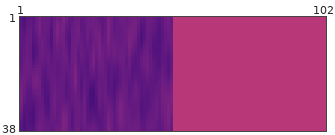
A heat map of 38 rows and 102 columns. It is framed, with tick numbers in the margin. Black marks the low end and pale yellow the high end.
It is made of 1 by 2 panels. Panel 1,1: low, streaked downward, faint in contrast. Panel 1,2: middling, flat.
